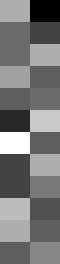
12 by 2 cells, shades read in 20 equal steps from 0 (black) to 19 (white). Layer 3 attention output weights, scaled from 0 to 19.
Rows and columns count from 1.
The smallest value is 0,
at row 1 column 2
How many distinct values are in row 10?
2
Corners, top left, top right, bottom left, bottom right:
13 0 7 10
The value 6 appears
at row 10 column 2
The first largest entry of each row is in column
1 1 2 1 2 2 1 2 2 1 1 2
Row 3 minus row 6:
5 -2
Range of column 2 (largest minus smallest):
15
